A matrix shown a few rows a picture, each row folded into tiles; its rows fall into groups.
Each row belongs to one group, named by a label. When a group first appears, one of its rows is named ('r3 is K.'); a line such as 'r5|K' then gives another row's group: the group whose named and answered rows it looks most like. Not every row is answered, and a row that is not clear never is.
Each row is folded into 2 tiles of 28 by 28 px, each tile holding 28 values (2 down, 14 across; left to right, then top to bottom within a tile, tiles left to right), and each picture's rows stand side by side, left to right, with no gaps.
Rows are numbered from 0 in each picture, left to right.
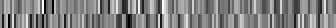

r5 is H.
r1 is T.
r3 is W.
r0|T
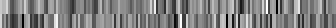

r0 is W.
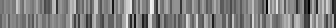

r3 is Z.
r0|T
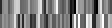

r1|H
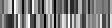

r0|Z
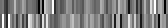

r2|T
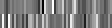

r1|T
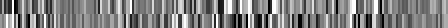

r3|W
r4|W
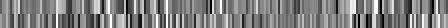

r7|H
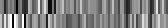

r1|W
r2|H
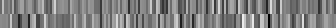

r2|W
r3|H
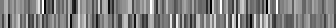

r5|Z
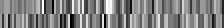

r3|Z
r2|H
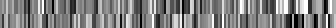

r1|H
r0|T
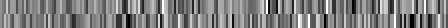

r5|Z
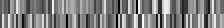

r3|H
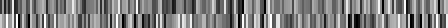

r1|T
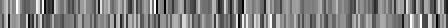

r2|T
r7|Z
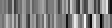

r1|Z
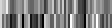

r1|T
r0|W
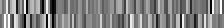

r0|W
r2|Z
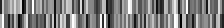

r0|Z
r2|T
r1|W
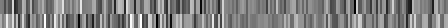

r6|H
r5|W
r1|W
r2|Z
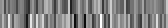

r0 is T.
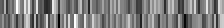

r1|Z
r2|T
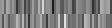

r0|T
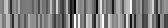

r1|H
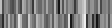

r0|Z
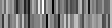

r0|T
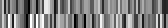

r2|W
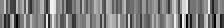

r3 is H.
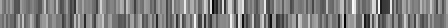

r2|Z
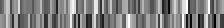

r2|W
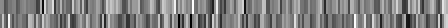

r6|Z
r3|W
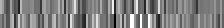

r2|Z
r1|T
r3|T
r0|H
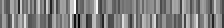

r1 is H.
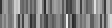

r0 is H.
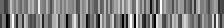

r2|W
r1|W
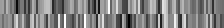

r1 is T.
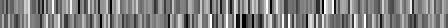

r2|W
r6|Z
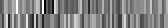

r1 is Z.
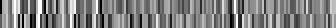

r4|H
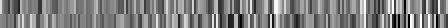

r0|H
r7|Z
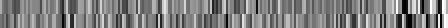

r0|H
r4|Z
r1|H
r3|T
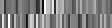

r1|W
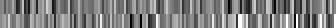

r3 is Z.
